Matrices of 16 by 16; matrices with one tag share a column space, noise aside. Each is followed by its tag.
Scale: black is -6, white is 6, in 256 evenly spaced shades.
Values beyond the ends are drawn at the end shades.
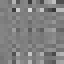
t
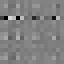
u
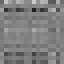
t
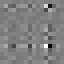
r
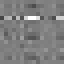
u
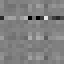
u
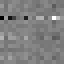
u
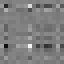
r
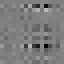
r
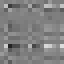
r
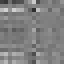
t
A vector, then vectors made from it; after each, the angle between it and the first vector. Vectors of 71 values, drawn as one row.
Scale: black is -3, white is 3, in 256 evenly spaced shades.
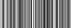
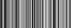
nearly opposite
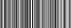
partly opposed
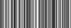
orthogonal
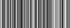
partly aligned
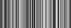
nearly opposite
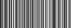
partly opposed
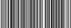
orthogonal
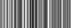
orthogonal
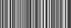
orthogonal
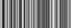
partly aligned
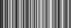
partly opposed
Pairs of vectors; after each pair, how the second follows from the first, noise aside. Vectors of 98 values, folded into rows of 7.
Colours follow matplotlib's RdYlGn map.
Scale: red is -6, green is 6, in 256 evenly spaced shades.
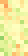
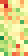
scaled up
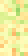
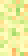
sign-scrambled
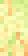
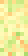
sign-scrambled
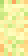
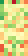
scaled up
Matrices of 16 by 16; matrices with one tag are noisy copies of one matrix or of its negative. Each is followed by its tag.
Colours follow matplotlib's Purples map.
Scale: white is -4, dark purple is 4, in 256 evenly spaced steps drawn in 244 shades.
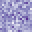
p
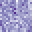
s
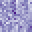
s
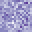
p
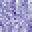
s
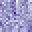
s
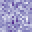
p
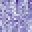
s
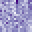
s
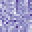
s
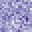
p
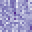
s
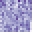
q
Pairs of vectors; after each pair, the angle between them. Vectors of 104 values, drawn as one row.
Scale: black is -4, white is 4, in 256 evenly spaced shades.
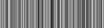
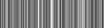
nearly opposite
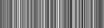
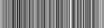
nearly opposite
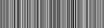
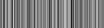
partly aligned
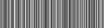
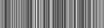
orthogonal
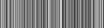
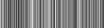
orthogonal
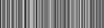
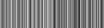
orthogonal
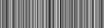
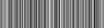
nearly opposite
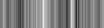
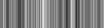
nearly parallel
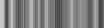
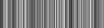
partly opposed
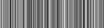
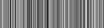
nearly parallel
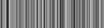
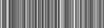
nearly opposite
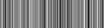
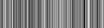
nearly opposite
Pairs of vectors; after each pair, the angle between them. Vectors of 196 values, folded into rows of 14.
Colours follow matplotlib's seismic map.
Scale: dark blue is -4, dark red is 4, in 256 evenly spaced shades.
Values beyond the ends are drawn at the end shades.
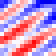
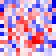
partly aligned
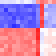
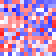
orthogonal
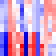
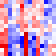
nearly opposite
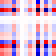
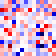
partly aligned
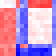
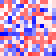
orthogonal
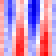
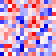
partly opposed
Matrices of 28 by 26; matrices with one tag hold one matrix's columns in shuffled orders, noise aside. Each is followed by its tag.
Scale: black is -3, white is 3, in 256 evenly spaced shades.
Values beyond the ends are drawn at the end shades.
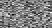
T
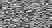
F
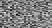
T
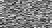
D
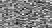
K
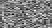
K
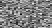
K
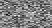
T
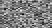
K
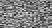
T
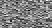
D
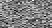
D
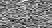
D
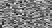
K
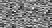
F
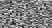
K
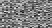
F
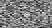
T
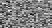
K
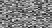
F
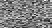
D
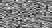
F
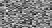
K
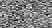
T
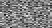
T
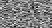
F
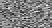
F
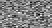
T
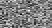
K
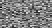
F
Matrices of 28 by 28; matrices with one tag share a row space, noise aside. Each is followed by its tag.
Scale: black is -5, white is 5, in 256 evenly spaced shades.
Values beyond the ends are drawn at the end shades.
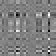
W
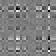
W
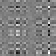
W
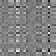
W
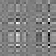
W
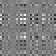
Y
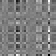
W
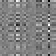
W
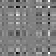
W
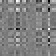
W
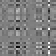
W
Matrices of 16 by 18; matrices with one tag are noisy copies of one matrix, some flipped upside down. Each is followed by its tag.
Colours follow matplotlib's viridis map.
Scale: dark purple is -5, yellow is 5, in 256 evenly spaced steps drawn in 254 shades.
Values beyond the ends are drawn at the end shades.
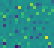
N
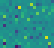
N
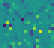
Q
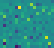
N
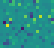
Q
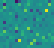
N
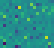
N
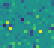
Q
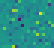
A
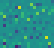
N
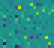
N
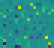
N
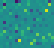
N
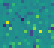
Q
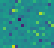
A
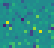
Q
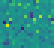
Q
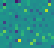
N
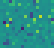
Q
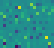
N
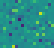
A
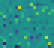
N
